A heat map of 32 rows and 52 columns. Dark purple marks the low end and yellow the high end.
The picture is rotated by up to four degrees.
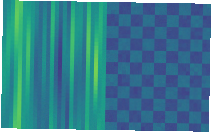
It is made of 1 by 2 panels. Panel 1,1: middling, streaked downward, strong in contrast. Panel 1,2: low, checkered.
